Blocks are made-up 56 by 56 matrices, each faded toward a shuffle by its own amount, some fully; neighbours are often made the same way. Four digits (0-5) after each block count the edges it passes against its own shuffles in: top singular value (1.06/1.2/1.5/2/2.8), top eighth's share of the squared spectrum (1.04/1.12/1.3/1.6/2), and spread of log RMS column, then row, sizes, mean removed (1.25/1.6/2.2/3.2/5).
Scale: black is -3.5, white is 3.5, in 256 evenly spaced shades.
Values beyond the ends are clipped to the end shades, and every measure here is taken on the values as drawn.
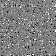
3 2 0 1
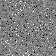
0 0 0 0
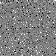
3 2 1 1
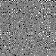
4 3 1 1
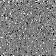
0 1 0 1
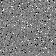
0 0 0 0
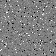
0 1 0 0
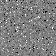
0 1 0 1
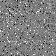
0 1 0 0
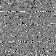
2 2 0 2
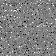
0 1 0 1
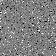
0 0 0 0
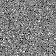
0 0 0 1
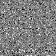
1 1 0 2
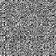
3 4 2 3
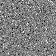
1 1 0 0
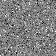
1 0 0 0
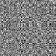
4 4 3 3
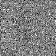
3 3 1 1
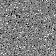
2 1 0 1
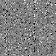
3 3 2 0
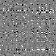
4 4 2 2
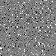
3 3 1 1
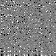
4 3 2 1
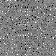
3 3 1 1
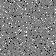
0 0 0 0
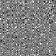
4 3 2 2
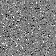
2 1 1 0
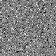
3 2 0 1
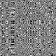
4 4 2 2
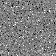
2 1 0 0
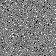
2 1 0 0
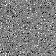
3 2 0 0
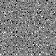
3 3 1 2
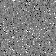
2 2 0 0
